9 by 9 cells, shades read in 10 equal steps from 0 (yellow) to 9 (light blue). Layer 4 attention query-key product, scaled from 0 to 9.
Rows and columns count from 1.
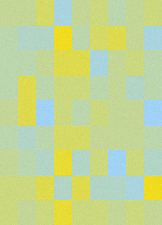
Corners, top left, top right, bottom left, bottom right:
5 4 4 5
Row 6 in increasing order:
3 3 5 5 5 6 6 6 7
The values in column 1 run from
4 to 6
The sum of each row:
45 44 44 46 49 46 50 41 36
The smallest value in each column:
4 2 2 0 2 3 2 4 0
